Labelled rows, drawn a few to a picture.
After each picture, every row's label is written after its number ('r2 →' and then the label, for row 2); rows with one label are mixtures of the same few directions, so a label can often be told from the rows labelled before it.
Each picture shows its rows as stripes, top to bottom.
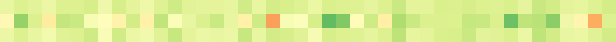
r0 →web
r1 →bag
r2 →web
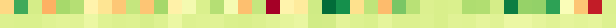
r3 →bag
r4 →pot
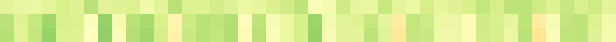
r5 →pot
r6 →web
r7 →web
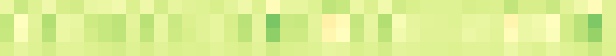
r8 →bag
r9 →bag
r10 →bag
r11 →bag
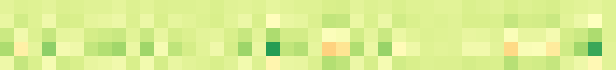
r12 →bag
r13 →bag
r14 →bag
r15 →bag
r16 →bag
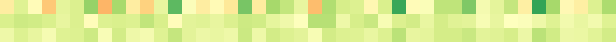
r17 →web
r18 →pot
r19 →web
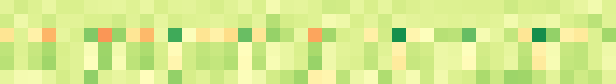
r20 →bag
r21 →bag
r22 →web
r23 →web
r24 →web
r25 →pot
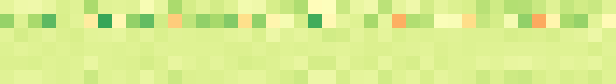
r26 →pot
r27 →web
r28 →bag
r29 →bag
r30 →pot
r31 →pot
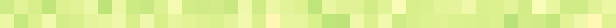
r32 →web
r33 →bag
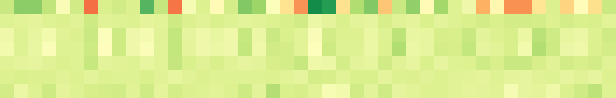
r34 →pot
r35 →pot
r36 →web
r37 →web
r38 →pot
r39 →pot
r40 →bag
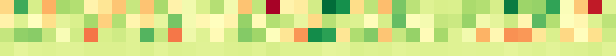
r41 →bag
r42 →web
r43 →pot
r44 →bag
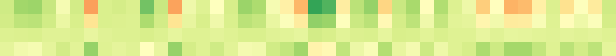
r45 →pot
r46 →pot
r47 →pot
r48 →pot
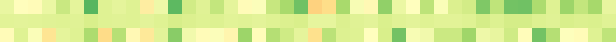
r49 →pot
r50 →pot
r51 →web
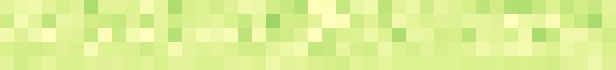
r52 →pot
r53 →bag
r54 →web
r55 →pot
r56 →bag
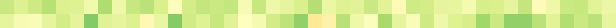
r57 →web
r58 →pot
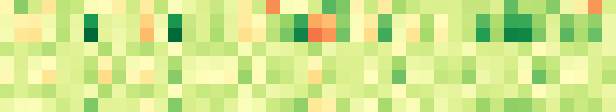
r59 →bag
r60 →pot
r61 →pot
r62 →web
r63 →web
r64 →web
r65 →web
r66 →pot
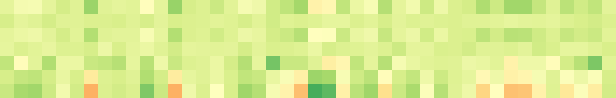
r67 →pot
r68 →bag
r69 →pot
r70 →web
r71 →bag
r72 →pot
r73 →pot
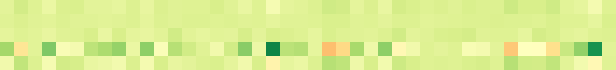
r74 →bag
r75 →bag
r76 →web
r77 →bag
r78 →bag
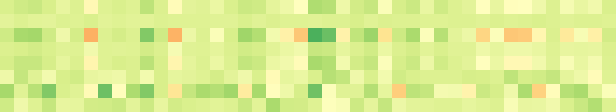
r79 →pot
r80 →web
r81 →pot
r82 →pot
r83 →pot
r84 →bag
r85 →web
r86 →bag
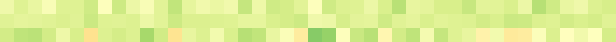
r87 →web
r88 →pot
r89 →pot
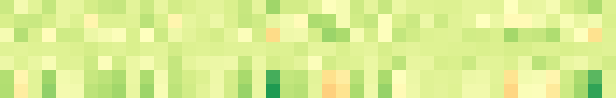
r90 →bag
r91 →pot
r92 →bag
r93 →pot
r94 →web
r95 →bag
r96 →bag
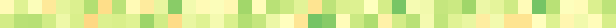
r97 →web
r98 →pot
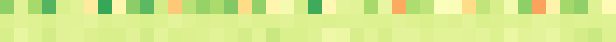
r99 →web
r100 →web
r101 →bag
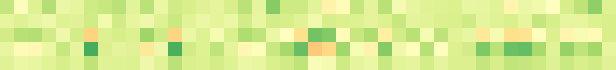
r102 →bag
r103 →web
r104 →pot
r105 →pot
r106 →pot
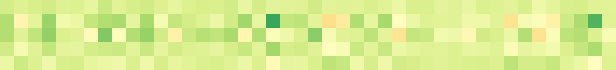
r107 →web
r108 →bag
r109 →web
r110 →bag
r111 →bag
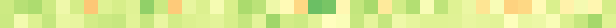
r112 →pot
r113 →bag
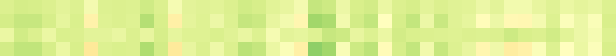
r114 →pot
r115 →pot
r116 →bag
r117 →pot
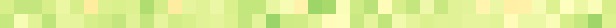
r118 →pot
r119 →bag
